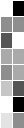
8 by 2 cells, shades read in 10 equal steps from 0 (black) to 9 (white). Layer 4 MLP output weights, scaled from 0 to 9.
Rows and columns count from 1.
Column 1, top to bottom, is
9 5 3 6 5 7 9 8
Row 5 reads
5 6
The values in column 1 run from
3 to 9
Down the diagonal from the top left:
9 5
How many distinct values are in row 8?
2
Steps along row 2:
same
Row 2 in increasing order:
5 5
